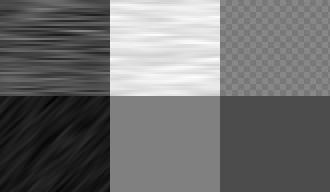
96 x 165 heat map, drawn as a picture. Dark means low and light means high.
It is made of 2 by 3 panels. Panel 1,1: low, streaked across. Panel 1,2: very high, streaked across, faint in contrast. Panel 1,3: middling, checkered, faint in contrast. Panel 2,1: very low, slanting up to the right, faint in contrast. Panel 2,2: middling, flat. Panel 2,3: low, flat.
